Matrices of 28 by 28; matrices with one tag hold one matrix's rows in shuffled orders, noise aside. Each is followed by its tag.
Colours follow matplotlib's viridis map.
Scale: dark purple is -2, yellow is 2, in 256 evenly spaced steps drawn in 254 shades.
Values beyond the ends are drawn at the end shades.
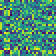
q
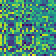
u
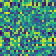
q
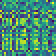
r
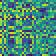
u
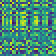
r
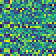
q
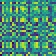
r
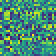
q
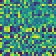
q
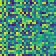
u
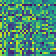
u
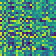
u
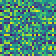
q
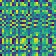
r
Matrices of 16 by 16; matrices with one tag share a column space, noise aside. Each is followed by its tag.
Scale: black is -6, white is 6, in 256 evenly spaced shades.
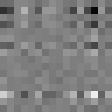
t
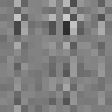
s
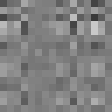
s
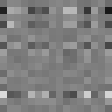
t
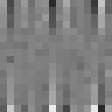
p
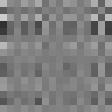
s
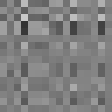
s
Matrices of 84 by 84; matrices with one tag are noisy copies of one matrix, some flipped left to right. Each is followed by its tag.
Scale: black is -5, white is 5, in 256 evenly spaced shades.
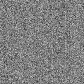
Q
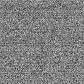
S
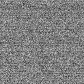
S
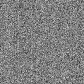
Q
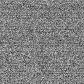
S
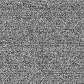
S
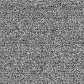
S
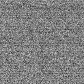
S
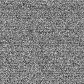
S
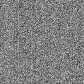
Q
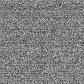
S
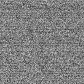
S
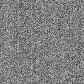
Q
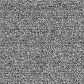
S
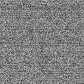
S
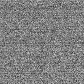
S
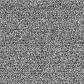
S
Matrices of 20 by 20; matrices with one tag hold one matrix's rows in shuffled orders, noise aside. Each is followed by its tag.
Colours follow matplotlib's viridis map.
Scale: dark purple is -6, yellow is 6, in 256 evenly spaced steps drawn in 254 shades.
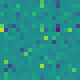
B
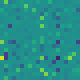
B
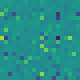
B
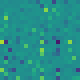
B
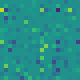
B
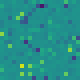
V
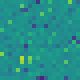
V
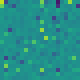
B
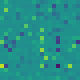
B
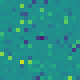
V
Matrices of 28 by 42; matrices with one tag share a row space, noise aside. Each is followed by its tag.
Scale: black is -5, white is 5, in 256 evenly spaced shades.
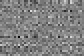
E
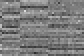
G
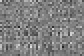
E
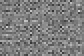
E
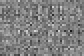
E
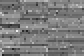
G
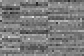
G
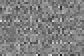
E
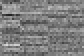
G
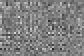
E
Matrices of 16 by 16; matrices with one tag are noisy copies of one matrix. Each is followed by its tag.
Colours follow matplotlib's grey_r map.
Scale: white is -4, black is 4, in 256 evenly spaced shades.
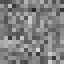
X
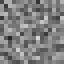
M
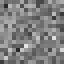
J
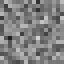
M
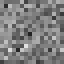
J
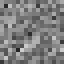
J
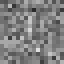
X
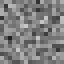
M
